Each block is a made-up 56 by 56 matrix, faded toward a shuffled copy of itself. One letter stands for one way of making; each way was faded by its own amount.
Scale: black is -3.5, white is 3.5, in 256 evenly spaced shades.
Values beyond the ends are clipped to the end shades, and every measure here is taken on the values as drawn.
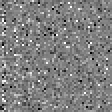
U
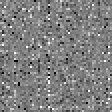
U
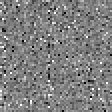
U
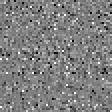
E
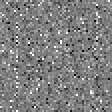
U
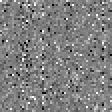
U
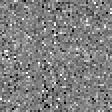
U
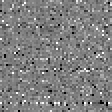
E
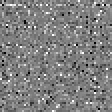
E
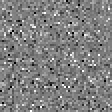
E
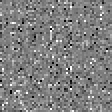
U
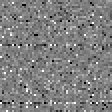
E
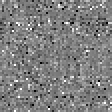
E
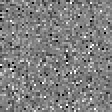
U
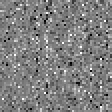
U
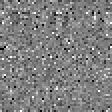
E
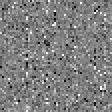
U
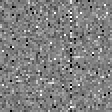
U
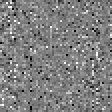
U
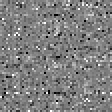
E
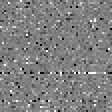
E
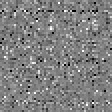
E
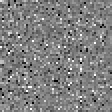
U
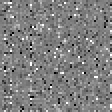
U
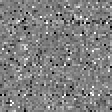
E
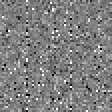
U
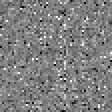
U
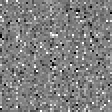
U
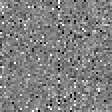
U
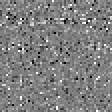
E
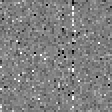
U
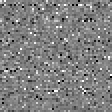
E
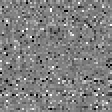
E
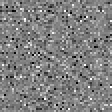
E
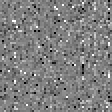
U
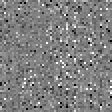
U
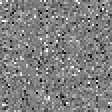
U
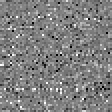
E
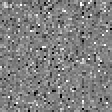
U
